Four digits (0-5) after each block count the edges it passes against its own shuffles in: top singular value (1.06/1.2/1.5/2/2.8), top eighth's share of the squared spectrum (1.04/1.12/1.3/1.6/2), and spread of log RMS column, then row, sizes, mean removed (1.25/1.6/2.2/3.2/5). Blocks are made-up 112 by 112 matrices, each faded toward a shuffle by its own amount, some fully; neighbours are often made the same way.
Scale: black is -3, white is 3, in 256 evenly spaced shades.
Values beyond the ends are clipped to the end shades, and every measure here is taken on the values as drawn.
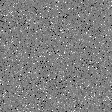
0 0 0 0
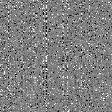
4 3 2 1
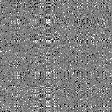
5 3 3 2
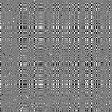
5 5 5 4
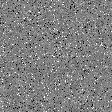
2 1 0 0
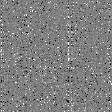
4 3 2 1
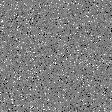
2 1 0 0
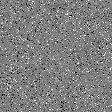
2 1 0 0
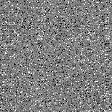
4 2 1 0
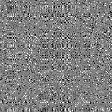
5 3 3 3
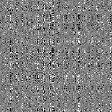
4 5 4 3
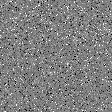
1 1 0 0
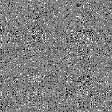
4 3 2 2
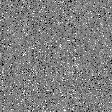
3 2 1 1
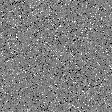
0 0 0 0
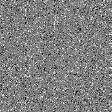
3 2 2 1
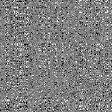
4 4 3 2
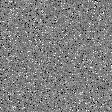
1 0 0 0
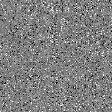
3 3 2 1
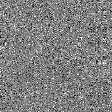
4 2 1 1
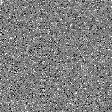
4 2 1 0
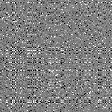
5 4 3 3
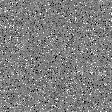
2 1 0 0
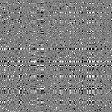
5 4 3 4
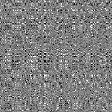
5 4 3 3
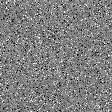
1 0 0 0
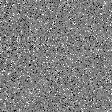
3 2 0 1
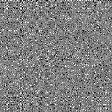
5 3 2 2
